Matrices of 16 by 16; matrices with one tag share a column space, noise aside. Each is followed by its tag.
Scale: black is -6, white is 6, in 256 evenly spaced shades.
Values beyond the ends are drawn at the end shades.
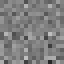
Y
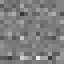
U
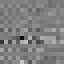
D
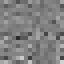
Y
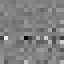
D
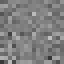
Y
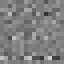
U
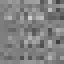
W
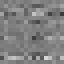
U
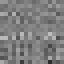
Y
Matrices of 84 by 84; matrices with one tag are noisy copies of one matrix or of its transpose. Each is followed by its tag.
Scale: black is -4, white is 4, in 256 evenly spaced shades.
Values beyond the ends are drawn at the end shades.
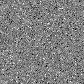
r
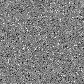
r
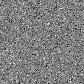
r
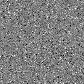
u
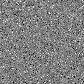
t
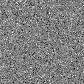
t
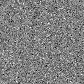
r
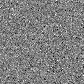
u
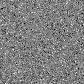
t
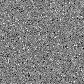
r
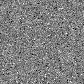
r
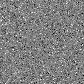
t
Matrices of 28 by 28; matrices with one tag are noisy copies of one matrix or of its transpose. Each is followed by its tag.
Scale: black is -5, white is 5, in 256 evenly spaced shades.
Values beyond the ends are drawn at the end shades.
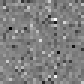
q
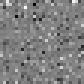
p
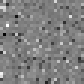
p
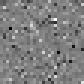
q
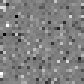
p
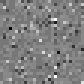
q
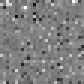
p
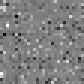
p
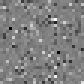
q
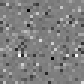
q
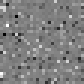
p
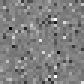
q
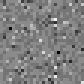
q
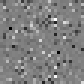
q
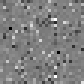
q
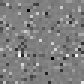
q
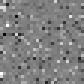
p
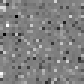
p
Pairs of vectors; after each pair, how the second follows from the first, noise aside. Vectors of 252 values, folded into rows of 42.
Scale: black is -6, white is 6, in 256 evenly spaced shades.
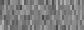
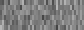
copied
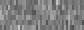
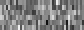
scaled up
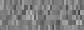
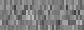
copied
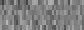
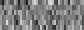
scaled up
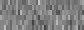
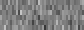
copied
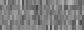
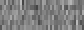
copied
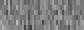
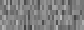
copied
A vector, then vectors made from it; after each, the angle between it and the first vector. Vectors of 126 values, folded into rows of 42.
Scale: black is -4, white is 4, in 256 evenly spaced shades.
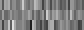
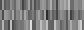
nearly opposite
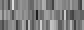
orthogonal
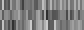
nearly opposite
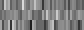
nearly parallel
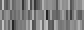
nearly opposite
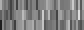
orthogonal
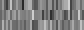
partly opposed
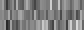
partly opposed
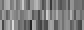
nearly parallel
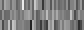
nearly parallel
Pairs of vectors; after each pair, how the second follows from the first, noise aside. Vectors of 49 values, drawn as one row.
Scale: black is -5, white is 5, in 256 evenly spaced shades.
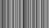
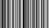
scaled up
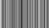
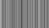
shrunk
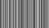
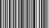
scaled up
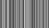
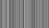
shrunk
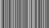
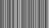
reversed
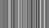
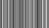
shuffled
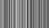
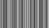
shuffled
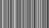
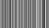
shuffled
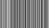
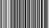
scaled up
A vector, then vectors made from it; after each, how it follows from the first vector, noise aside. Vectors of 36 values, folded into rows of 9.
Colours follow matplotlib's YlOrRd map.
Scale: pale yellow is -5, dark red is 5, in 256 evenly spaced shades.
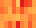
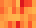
copied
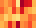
scaled up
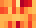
scaled up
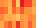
copied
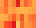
reversed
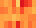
copied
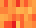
reversed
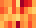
scaled up
